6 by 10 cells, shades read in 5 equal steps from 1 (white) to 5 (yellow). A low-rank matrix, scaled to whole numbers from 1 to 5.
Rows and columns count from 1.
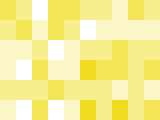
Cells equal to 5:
3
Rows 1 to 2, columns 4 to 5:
4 4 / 4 3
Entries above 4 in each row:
0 0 0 1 0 2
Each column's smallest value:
2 1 1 1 2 1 2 2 2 2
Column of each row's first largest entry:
1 2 8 6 4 6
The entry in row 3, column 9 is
3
